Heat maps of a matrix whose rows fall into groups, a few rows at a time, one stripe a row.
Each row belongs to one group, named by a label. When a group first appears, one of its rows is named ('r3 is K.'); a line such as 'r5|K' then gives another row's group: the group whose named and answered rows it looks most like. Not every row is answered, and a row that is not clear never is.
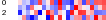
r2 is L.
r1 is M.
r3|M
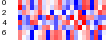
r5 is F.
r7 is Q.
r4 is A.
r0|Q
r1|Q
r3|L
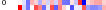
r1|A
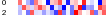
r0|Q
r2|M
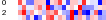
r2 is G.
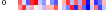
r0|A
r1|G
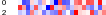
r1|A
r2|M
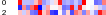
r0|Q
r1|L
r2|F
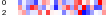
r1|A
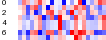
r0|F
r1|A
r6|L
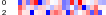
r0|L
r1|G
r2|Q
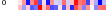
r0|A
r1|F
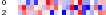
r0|F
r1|G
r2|F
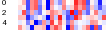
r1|A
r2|G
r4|G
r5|Q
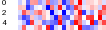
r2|F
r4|M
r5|F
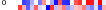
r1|A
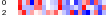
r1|Q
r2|G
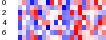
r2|L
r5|M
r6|M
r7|L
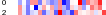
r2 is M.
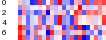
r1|F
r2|M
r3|M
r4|M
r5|G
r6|A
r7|G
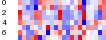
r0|F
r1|F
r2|Q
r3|Q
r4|G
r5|L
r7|L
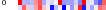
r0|Q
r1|F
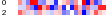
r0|A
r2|G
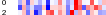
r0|M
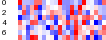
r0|Q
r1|L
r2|G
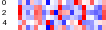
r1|Q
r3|Q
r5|A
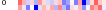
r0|G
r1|G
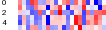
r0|A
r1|Q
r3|M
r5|L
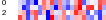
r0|F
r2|A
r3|A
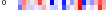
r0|F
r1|F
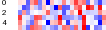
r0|A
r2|F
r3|Q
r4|Q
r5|A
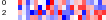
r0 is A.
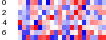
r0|A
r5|L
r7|F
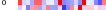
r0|Q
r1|L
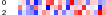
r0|G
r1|Q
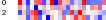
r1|G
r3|A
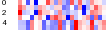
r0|G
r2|G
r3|Q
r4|M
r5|M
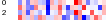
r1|Q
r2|M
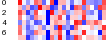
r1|F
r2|A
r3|Q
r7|M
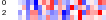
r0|F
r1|G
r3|L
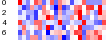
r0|A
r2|F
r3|F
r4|Q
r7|L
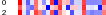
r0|A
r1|Q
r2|A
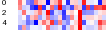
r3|L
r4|F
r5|F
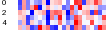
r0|M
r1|L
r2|Q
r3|M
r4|M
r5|F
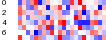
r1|Q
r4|G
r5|F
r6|G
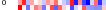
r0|G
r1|A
